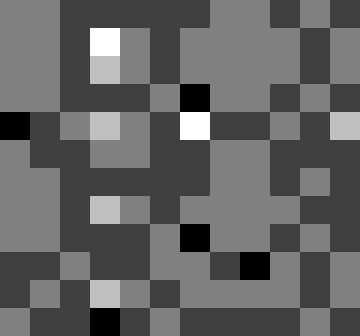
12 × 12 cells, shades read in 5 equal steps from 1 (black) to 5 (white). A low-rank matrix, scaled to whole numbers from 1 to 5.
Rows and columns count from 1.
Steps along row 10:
same up down same up same down down up down up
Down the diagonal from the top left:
3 3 2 2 3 2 2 3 3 3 2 2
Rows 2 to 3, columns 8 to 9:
3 3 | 3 3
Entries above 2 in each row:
5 9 9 6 6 5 5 8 6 5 8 3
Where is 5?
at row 2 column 4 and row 5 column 7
